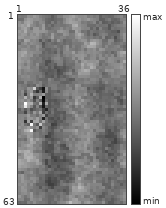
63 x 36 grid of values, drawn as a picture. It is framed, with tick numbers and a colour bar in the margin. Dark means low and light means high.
Stripes running up and down repeat 2 times from left to right. The middle left is the roughest part. A few values lie far out on both sides of the bulk. An odd patch, rougher than its surroundings, sits in the middle left.
